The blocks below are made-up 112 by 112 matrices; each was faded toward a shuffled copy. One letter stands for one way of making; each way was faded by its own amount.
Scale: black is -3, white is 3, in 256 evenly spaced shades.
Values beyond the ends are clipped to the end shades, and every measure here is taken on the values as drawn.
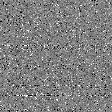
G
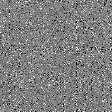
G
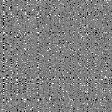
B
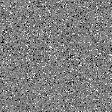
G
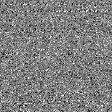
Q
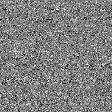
Q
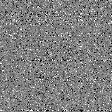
G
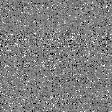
G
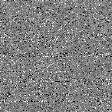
G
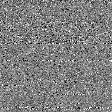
Q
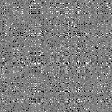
B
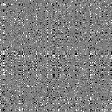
B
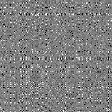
B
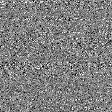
Q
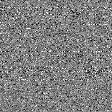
Q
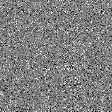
G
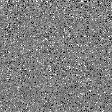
G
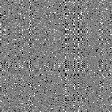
B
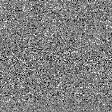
Q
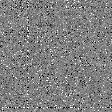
G
